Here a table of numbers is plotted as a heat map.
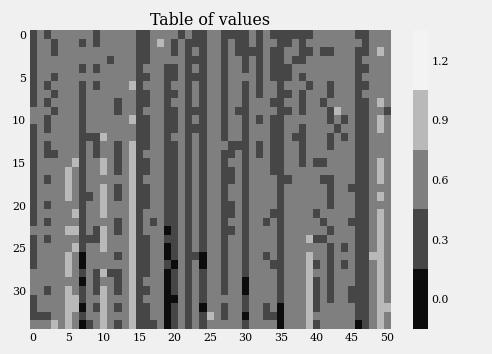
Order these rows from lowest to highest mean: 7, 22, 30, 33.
7, 22, 30, 33
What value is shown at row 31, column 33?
0.6
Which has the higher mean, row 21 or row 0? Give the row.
21
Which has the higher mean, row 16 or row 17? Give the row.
16
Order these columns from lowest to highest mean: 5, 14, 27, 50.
27, 50, 5, 14
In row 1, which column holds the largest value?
18
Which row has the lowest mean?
0
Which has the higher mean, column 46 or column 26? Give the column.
26
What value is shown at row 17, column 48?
0.6
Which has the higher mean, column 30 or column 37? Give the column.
37
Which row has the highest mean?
31
